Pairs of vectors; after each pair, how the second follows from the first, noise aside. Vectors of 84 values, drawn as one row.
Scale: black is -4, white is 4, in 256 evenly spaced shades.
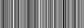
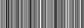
wrapped around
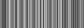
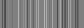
partly zeroed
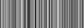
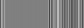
partly zeroed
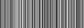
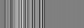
partly zeroed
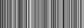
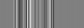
partly zeroed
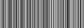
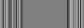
partly zeroed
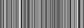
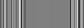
partly zeroed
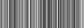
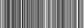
wrapped around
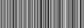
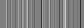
partly zeroed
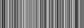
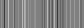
partly zeroed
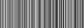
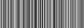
wrapped around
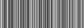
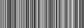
wrapped around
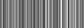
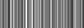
wrapped around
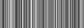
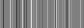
partly zeroed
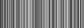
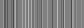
partly zeroed
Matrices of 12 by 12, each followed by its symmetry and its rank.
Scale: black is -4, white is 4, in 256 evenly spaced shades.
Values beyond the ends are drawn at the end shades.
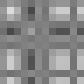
symmetric, rank one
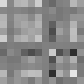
symmetric, rank two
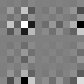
symmetric, rank one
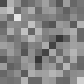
symmetric, full rank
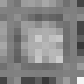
symmetric, rank two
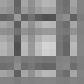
symmetric, rank one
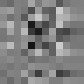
neither, rank two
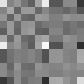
symmetric, rank two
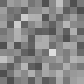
symmetric, full rank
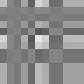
symmetric, rank one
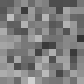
neither, full rank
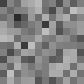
symmetric, full rank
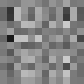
neither, rank two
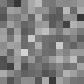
neither, full rank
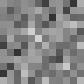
symmetric, full rank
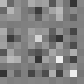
symmetric, rank two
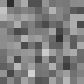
neither, full rank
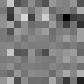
neither, rank two
